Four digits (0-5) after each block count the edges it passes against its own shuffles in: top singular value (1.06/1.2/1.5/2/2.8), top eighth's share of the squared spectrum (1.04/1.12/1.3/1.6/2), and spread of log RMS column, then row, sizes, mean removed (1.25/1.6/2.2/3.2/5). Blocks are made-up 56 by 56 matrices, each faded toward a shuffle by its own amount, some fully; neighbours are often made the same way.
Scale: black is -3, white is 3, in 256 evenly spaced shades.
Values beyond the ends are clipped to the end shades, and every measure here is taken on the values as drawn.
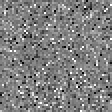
0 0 0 0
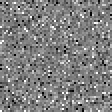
0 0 0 0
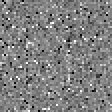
2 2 0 0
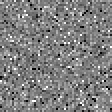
1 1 0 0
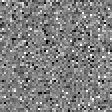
3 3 1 1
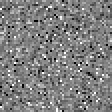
1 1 0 0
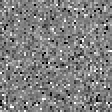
2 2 0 0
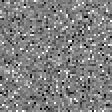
1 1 1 0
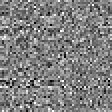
4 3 2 2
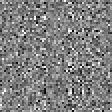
4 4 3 2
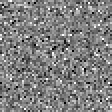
0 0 0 0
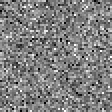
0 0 0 0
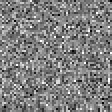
3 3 0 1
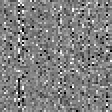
2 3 3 0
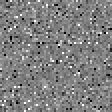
1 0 0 0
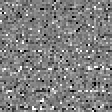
1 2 0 2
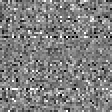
2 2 0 3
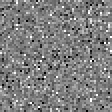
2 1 0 0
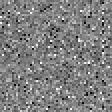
2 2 0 0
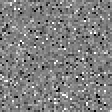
0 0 0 0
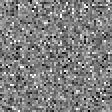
0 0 0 1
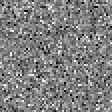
0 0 0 0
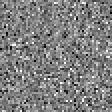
0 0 0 0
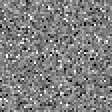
0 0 0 0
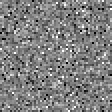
0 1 0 0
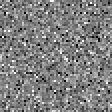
0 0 0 1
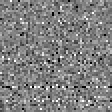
2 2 0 2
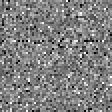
1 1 0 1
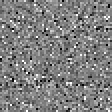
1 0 0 1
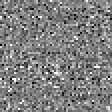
1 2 0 2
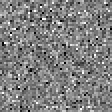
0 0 0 1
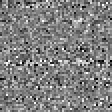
1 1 0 3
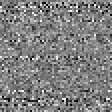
1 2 0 3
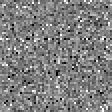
1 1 0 1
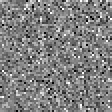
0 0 0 1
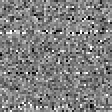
1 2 0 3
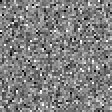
1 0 0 0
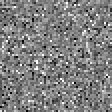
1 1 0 0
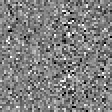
1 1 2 0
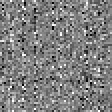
1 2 3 0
